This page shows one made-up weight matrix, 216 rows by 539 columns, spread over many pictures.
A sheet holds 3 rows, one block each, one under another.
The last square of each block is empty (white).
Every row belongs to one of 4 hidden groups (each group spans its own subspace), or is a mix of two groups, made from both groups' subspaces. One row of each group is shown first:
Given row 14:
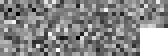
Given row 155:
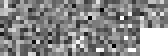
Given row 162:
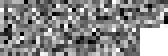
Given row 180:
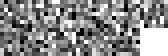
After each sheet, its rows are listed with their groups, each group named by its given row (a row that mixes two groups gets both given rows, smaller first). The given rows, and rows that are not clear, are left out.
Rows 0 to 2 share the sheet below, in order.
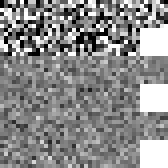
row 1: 180
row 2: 180
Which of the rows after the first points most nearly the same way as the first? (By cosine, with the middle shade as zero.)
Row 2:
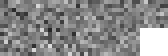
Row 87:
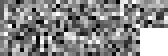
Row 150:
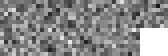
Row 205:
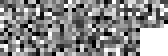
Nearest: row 205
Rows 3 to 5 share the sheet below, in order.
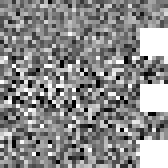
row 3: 14
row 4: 180
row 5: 155
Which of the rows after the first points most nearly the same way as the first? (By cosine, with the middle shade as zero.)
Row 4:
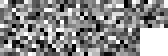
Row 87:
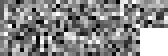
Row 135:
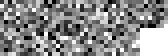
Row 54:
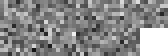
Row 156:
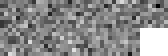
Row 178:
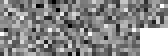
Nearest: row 54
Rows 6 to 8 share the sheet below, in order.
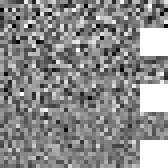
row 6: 162 and 180
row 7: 162
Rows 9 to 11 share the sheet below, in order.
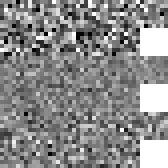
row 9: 180
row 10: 180
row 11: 155
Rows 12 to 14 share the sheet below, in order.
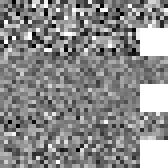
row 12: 14
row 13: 180
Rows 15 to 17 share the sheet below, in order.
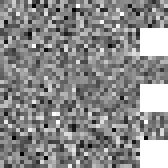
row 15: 14
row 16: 180
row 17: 180
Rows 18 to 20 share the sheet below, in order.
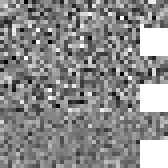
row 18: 155
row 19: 155
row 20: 162
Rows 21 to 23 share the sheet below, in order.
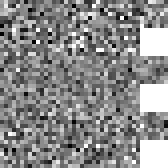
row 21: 155
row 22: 14 and 155
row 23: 14
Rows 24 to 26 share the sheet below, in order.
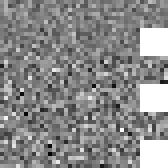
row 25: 162
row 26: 155
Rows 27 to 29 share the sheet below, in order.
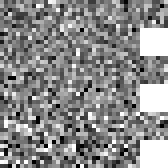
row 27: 180
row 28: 14
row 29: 180
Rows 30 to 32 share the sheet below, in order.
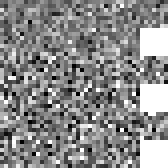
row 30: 162
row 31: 14
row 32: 155
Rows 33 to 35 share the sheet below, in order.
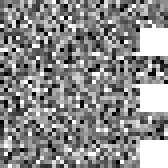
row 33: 180
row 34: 162
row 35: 14 and 162
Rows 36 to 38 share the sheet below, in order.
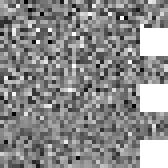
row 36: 155
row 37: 14
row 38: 155
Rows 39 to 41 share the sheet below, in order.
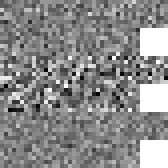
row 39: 162
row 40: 155 and 162
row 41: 14
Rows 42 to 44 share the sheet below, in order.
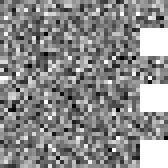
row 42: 162
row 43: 162
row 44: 14
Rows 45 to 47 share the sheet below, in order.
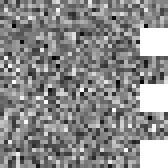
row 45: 180
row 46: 14 and 180
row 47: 155 and 162
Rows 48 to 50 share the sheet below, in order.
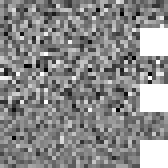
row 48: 162
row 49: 162
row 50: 180
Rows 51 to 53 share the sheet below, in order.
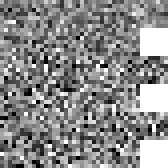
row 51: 14
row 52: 14
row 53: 155
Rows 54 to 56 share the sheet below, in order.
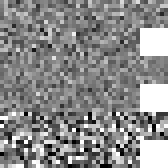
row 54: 180
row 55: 180
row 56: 155
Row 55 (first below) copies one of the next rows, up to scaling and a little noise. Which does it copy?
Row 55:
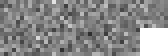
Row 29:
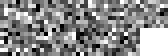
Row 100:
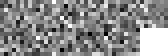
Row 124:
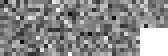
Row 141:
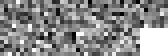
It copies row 100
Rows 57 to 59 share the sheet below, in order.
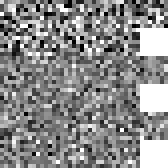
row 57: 14 and 162
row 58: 14
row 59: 155
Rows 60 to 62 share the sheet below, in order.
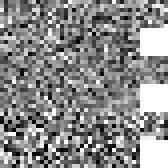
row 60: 155 and 162
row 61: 180
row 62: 14
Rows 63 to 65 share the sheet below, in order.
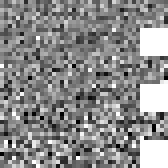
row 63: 162 and 180
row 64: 162
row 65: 155
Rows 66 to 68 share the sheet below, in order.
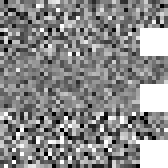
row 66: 180
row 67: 14
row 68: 180
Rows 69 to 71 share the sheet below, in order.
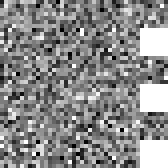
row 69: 155 and 180
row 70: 162
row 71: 155
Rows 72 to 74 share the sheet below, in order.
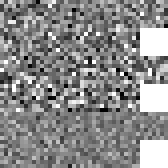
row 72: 14
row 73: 155
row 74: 180
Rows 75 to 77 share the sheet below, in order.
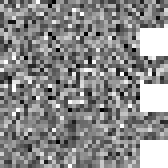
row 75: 14
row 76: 155
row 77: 14 and 180
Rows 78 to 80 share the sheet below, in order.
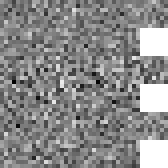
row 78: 14
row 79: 180
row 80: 14
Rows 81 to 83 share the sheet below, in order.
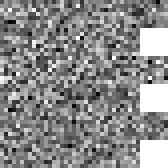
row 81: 14
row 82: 162
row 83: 14
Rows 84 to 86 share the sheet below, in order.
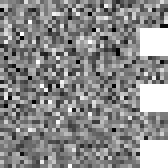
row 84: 162
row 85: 180
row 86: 180
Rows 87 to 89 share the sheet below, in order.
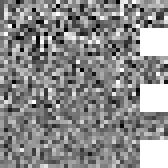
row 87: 162 and 180
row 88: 14 and 180
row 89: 162
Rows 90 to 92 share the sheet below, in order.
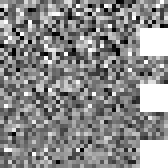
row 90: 162
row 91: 14
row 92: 14 and 155
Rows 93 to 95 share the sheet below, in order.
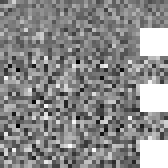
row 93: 155
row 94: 14
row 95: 14
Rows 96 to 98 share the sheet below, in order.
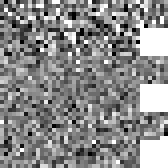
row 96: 180
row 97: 162 and 180
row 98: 162
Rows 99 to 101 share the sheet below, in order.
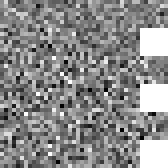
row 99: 180
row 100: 180
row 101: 155
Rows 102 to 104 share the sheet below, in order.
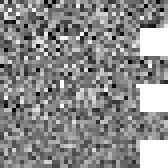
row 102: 14
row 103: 162 and 180
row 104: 14
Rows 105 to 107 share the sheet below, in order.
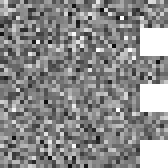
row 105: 155
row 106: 162
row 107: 180
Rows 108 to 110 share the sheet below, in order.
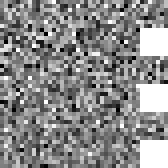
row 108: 180
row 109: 162
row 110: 162
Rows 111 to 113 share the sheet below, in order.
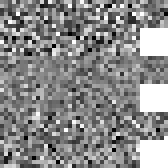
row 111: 14
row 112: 155
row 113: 14 and 180
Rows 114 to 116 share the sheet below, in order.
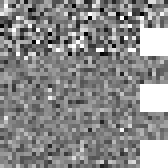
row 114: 155
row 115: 155
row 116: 155
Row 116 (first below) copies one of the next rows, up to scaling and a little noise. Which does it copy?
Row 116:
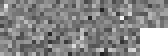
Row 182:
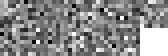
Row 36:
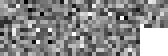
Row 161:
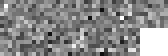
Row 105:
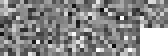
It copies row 161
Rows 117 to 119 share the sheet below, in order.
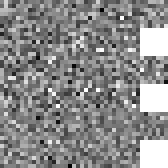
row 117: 155
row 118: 14
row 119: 180
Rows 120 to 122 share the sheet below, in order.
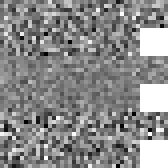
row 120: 162
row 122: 162
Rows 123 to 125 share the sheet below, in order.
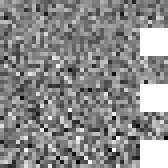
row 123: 162
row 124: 180
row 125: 14
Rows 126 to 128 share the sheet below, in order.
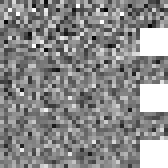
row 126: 14
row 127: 162
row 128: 162
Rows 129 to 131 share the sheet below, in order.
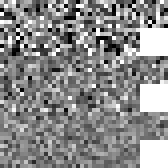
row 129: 14 and 162
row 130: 162
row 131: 180
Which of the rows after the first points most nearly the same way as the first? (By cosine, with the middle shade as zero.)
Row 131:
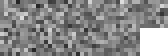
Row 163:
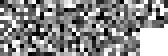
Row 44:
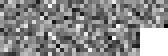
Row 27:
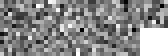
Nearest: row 44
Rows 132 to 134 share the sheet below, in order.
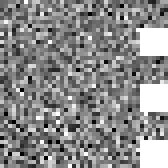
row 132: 155 and 162
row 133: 162
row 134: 180
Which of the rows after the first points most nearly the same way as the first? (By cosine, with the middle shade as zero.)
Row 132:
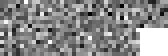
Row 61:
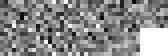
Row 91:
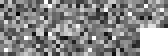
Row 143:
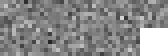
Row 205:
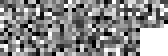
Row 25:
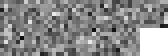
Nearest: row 25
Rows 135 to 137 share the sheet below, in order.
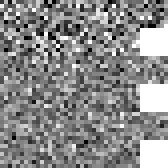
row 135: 14
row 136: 14
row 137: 180
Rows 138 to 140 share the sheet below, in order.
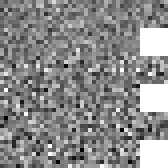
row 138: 162 and 180
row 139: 162
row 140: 155
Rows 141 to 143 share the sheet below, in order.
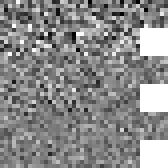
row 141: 180
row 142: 180
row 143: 155
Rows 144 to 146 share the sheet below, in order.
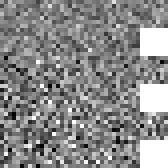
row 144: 14
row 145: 180
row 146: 14 and 155
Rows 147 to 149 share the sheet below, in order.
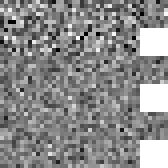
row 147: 14
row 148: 162
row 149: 155
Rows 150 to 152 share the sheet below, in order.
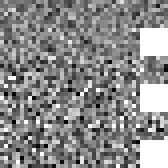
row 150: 162 and 180
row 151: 14
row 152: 162
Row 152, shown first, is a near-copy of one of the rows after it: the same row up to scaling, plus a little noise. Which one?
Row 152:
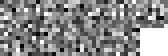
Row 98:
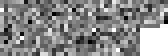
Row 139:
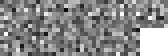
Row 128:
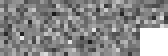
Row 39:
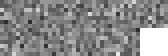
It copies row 139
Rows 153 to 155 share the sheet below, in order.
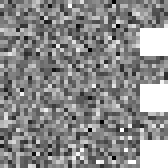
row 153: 14
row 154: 162
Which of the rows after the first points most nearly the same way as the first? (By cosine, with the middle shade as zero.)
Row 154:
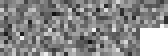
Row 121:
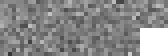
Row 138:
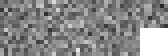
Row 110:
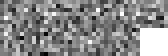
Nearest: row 138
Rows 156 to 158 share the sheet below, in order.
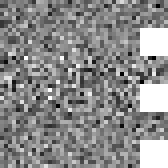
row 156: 162
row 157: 155
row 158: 162
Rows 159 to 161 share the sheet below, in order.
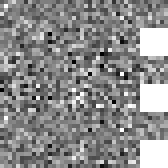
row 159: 155
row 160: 155
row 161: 155
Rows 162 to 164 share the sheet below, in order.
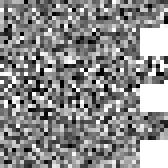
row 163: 162 and 180
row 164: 14
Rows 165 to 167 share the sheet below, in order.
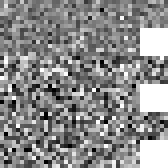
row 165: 155
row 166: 155 and 162
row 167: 14
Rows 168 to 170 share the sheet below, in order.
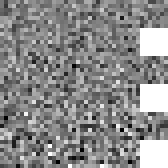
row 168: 155
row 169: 14
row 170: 155
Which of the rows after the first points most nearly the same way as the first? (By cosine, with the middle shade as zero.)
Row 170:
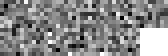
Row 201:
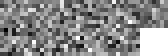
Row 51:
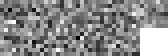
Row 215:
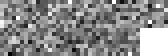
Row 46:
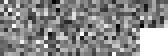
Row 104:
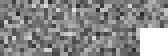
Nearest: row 201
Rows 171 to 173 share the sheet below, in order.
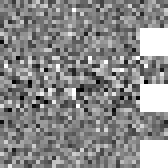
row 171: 14
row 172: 180
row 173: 14 and 162
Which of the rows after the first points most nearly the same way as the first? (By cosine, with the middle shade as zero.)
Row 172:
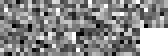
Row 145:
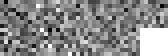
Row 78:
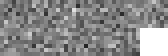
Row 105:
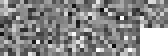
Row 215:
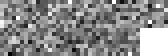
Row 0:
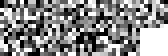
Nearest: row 0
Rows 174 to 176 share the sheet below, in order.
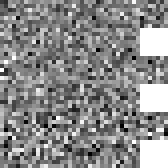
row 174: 155 and 162
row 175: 155 and 162
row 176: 162
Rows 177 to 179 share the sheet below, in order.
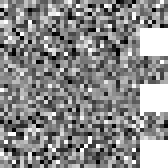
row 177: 162
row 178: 180
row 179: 14
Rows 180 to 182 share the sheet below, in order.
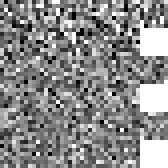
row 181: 14
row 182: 155
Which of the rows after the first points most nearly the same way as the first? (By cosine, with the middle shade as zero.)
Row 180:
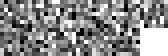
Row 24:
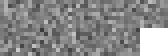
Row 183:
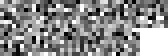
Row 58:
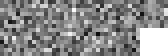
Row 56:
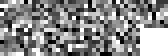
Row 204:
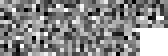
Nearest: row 24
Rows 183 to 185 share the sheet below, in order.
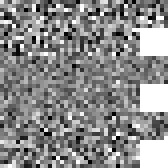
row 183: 162
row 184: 14
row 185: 14
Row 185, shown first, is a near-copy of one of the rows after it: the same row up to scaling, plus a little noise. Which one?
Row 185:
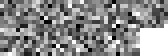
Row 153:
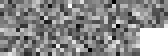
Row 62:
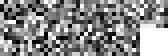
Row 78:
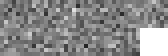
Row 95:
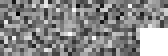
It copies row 153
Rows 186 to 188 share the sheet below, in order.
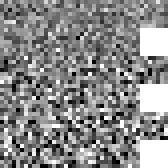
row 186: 14
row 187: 155
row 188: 162
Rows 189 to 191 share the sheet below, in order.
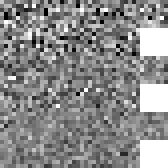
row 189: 14 and 162
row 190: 14
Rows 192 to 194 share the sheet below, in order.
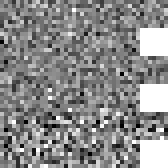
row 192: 14
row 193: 155
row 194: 162
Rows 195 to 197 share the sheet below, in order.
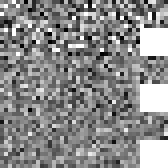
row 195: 155
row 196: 155
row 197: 162
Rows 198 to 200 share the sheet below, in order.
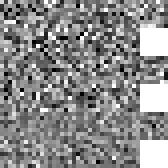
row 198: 14
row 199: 162
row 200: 155
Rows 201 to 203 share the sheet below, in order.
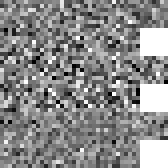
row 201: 14 and 155
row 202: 14
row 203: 14 and 162
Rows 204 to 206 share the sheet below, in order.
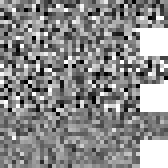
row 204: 162
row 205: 162
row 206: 180
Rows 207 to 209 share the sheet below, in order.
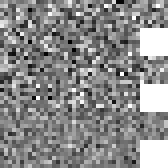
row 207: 162
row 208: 155
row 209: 14
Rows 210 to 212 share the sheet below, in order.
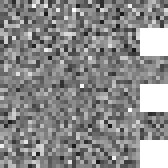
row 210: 14
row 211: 180
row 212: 155
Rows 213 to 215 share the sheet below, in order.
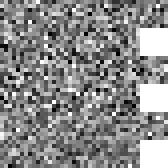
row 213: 14 and 162
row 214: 14
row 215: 162
